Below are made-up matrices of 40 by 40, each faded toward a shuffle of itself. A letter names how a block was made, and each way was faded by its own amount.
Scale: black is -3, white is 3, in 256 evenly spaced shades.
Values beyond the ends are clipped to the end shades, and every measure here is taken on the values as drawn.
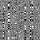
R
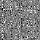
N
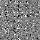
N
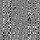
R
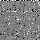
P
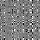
R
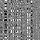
R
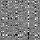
R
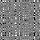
R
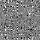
N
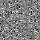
N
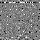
P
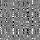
R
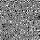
P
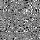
P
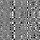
R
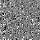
N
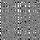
R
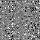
N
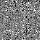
N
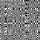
R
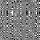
R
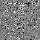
N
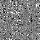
N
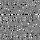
P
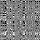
R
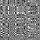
R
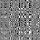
R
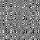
R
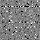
P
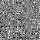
N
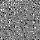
N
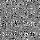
N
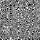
N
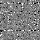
P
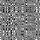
R
